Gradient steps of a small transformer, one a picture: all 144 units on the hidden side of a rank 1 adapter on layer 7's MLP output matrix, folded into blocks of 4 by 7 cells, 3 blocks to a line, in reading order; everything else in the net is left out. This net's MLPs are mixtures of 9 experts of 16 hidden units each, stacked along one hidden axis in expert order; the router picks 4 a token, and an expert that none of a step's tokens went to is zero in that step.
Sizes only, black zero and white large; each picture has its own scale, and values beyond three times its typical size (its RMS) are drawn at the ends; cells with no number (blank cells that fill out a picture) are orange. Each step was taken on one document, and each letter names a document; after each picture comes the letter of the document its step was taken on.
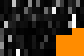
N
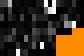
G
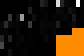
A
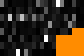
N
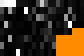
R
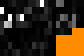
N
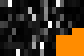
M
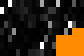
R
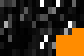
R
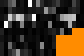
N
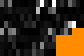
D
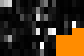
G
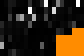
A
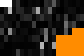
D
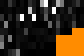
A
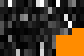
N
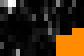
M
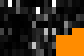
D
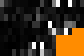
D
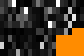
R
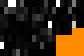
M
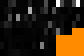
A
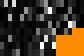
R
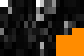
D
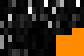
A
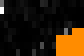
R
